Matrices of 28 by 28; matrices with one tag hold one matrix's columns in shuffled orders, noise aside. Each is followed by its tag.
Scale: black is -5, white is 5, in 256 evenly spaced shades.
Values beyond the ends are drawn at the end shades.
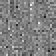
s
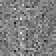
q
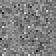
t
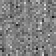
s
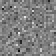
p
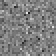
t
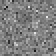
p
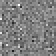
q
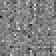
s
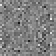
q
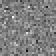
p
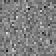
p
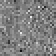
p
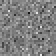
t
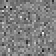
p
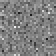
t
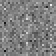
q
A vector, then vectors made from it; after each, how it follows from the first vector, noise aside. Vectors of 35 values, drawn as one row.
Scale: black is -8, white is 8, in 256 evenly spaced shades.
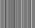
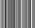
scaled up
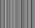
negated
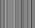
negated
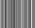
scaled up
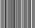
scaled up
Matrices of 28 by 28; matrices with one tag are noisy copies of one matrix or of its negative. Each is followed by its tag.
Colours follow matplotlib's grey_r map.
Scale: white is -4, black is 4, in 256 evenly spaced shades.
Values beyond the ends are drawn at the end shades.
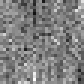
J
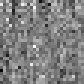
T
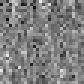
T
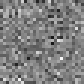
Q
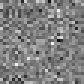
Q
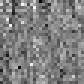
T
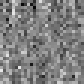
T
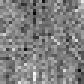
J
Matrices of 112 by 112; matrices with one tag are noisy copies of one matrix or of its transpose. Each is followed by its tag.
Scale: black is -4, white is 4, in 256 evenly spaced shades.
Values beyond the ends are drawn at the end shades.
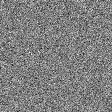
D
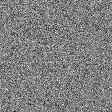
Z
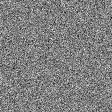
D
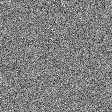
D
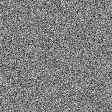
D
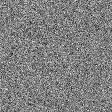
Z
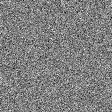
D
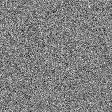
Z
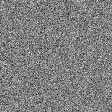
D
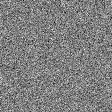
D
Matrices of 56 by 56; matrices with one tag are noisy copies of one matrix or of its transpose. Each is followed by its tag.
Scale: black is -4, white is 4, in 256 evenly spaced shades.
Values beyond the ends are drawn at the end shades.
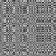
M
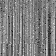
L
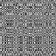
M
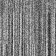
L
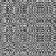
M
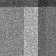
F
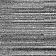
L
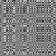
M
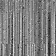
L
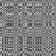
M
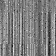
L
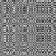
M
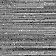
L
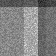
F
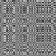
M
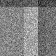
F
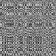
M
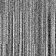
L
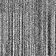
L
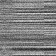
L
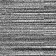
L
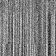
L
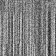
L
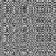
M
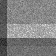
F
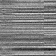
L
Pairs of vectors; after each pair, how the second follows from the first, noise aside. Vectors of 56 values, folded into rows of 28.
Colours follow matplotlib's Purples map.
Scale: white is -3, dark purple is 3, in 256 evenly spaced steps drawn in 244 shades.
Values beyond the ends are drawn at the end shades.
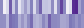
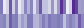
copied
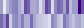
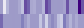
partly zeroed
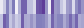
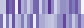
shuffled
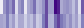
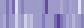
partly zeroed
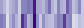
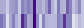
copied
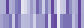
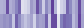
copied
